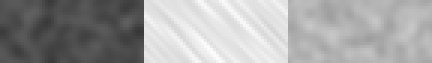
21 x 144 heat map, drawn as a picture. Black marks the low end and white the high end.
The table splits into one row of 3 panels. Panel 1,1: low, blotchy, faint in contrast. Panel 1,2: very high, slanting down to the right, faint in contrast. Panel 1,3: high, blotchy, faint in contrast.
